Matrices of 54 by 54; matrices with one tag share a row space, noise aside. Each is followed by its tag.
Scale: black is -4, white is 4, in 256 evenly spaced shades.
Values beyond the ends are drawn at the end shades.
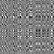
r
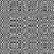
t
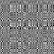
t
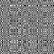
t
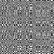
r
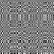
t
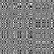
r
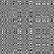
r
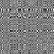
t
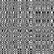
r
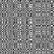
r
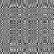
t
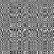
t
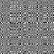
t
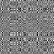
t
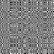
t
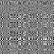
t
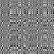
t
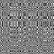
t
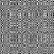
t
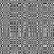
t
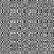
t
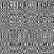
t
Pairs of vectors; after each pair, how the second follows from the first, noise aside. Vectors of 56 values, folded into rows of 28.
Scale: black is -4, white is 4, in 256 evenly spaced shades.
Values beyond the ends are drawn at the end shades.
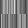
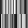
scaled up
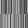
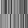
copied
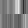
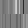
partly zeroed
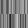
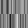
copied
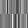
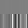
partly zeroed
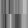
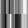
scaled up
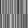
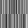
wrapped around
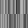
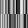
scaled up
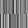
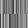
copied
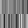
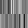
wrapped around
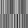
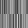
negated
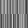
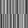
copied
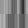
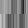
copied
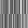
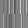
partly zeroed
